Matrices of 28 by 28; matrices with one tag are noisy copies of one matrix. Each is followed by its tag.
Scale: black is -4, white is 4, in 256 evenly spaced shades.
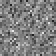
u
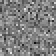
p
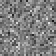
u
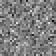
u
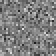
p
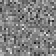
p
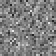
u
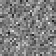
u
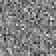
p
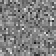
p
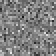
p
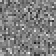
p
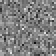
p
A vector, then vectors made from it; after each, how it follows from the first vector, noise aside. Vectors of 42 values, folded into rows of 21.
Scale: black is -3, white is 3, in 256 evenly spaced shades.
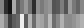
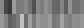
shrunk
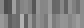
shrunk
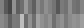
shrunk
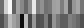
negated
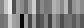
negated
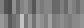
shrunk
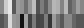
negated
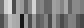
negated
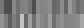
shrunk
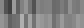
shrunk
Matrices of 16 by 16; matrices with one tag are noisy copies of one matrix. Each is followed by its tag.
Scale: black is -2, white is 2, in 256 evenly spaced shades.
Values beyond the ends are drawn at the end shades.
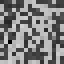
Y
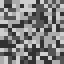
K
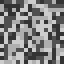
Y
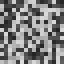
Y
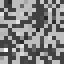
K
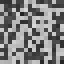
Y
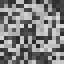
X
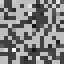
K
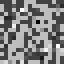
Y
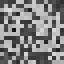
X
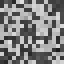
X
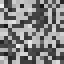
K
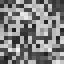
X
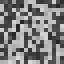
Y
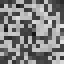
X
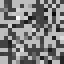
K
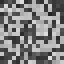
X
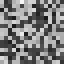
K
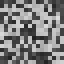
X
